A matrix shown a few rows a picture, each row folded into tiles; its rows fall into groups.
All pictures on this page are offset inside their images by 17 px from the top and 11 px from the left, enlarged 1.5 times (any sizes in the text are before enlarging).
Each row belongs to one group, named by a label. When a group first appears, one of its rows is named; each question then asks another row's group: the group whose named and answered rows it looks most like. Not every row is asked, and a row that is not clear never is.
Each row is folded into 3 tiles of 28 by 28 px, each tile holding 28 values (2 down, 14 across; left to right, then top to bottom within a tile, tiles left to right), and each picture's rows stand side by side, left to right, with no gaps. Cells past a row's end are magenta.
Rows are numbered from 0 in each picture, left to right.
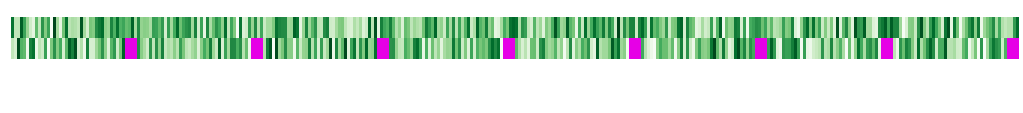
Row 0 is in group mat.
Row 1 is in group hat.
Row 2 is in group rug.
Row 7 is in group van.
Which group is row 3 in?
hat
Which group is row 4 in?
hat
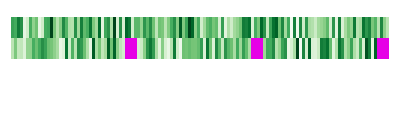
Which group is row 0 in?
hat
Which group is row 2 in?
mat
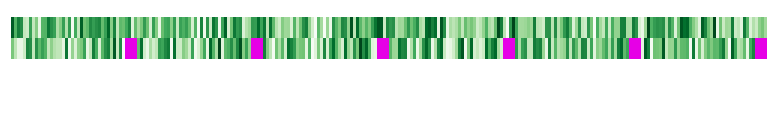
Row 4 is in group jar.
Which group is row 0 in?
hat
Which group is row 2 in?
hat
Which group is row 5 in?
rug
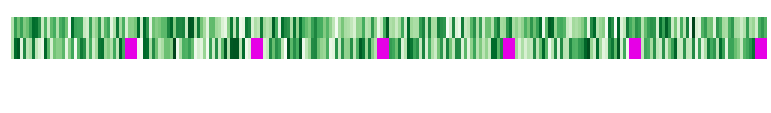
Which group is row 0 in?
rug
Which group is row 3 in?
jar
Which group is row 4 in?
hat
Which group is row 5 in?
rug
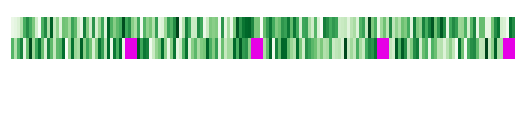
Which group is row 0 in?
jar
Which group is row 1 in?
jar
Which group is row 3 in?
van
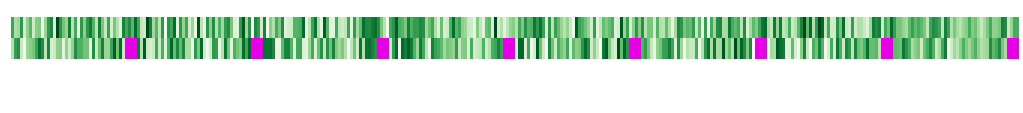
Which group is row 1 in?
mat
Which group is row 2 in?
jar
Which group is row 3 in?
rug
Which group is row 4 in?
rug
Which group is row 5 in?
hat
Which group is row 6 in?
van
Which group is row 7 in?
van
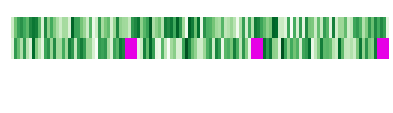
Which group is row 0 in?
rug
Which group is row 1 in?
van
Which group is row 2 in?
mat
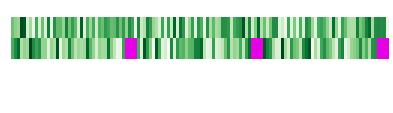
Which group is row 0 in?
mat
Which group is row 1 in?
mat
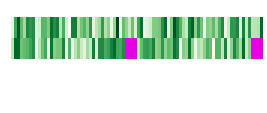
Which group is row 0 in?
rug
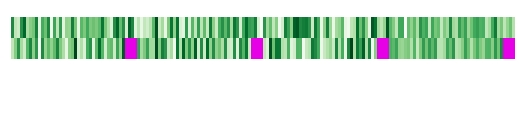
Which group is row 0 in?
mat
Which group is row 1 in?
jar
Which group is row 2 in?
van
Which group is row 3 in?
mat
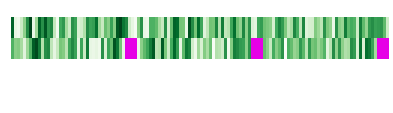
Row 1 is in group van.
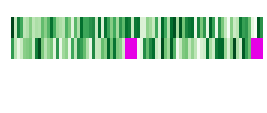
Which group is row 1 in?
van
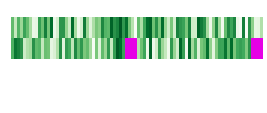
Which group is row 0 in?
jar
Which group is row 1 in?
rug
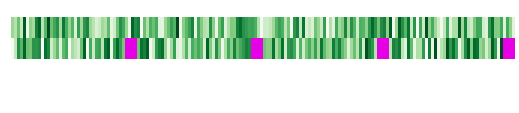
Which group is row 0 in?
van
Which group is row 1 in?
jar
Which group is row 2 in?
jar
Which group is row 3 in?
mat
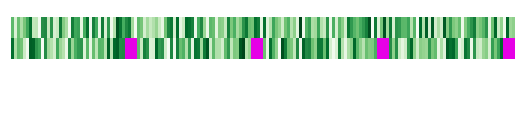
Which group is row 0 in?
jar
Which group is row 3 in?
mat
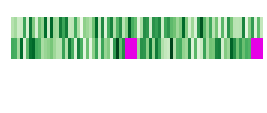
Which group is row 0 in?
jar
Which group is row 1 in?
rug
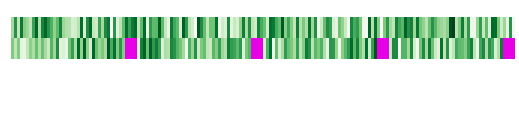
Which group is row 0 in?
hat
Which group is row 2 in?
rug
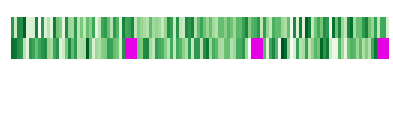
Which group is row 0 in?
mat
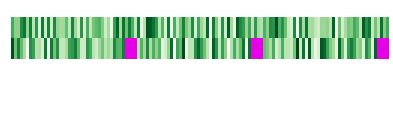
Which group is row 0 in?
mat
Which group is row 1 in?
mat
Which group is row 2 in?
mat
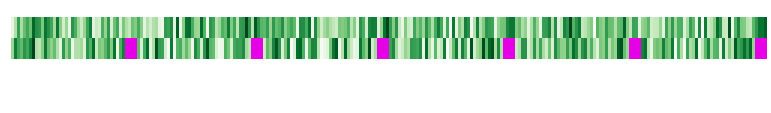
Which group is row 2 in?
van
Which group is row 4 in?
jar
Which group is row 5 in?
hat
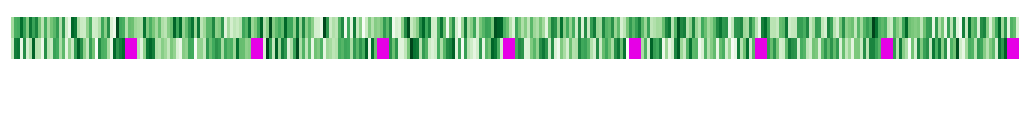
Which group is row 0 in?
rug
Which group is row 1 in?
van
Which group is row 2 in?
rug
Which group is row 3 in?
jar
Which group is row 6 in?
jar
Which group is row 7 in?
mat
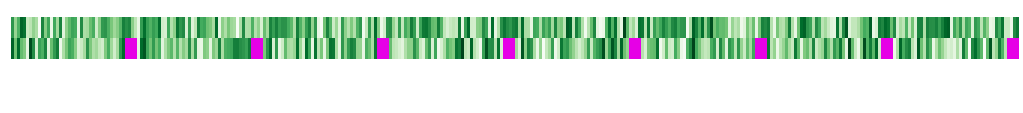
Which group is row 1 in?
rug
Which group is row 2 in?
rug
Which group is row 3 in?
hat
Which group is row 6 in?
hat
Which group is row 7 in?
van
